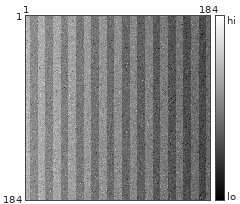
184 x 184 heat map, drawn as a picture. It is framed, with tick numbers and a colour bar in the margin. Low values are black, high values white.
The histogram is bell-shaped. Stripes running up and down repeat 12 times from left to right. There is an overall slope up to the left. On average the colour sits 50% of the way up the scale.
